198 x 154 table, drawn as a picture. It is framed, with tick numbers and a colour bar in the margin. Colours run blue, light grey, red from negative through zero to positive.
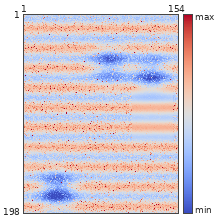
Calmest part: middle right. Average level on the scale: 50%. Dips: three. Odd patch: calmer, in the middle right. Stripes: horizontal, repeating 10 times. Slope: none.
